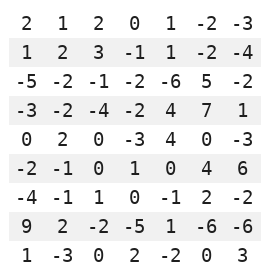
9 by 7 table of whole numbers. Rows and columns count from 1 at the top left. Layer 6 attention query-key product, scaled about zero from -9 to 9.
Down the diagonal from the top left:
2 2 -1 -2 4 4 -2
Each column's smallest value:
-5 -3 -4 -5 -6 -6 -6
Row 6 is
-2 -1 0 1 0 4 6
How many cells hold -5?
2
